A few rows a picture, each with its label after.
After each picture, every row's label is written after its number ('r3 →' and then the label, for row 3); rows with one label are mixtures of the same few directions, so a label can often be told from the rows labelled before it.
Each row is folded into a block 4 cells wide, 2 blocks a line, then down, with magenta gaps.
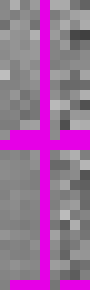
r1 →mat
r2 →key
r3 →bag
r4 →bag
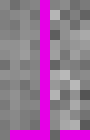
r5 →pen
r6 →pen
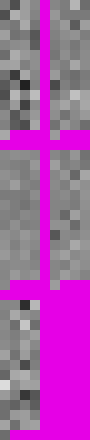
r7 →pen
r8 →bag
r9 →pen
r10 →bag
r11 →bag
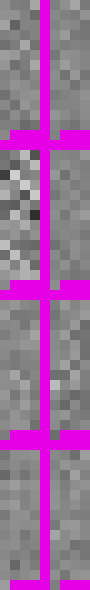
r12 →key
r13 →bag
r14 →key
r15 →key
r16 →pen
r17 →bag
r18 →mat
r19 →bag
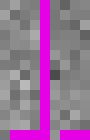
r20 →pen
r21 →mat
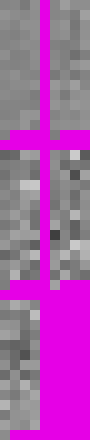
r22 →bag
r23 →pen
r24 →key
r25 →bag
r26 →pen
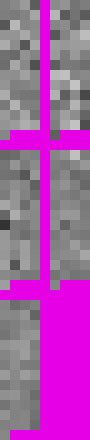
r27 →key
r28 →pen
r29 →mat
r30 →bag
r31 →pen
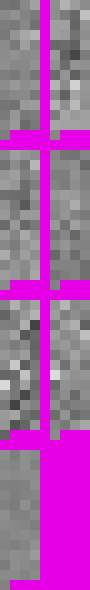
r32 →key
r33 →pen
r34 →pen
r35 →pen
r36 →bag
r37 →mat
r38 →mat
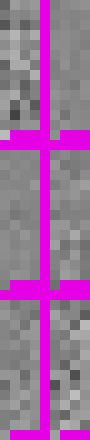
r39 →mat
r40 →mat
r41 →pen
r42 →pen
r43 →bag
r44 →bag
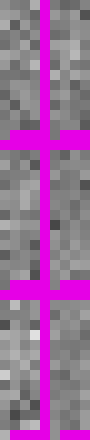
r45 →key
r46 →pen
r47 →pen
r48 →mat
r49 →mat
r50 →pen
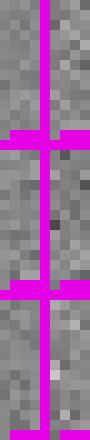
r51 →bag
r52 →key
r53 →key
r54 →mat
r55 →pen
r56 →mat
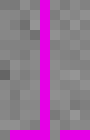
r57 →mat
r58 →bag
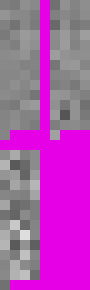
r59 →key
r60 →mat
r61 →pen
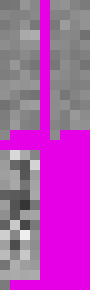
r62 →key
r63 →key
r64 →pen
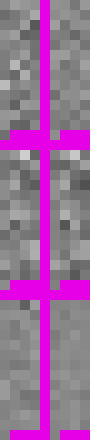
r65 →bag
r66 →key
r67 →bag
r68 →bag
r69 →bag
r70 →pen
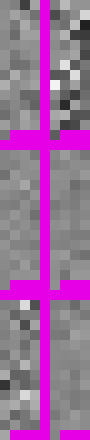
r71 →bag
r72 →bag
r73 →key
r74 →key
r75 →bag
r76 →bag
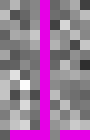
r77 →pen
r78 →key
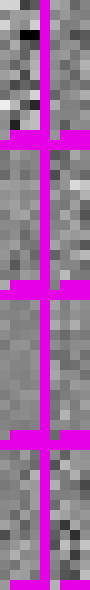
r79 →key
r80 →key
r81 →mat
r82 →key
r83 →key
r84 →mat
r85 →bag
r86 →pen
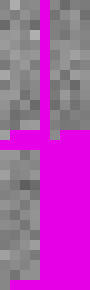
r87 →mat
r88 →pen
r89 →key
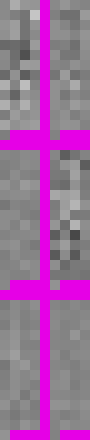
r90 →pen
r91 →pen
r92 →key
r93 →pen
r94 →mat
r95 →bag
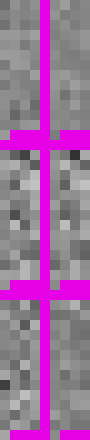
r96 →mat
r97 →pen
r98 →bag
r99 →bag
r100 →bag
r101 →bag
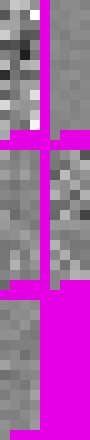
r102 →pen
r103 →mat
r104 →mat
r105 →key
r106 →pen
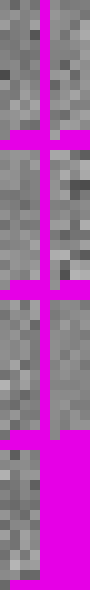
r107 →mat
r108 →bag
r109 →pen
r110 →key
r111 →bag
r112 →key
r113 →mat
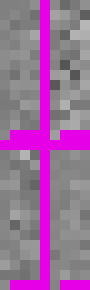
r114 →key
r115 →bag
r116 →bag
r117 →key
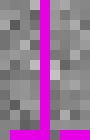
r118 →key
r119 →mat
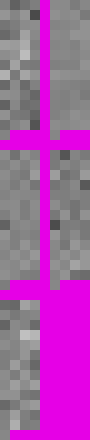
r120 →pen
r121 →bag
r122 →mat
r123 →mat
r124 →key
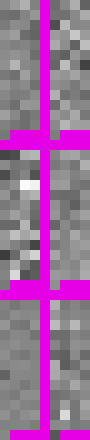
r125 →bag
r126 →key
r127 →key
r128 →pen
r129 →mat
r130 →mat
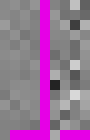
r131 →key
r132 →bag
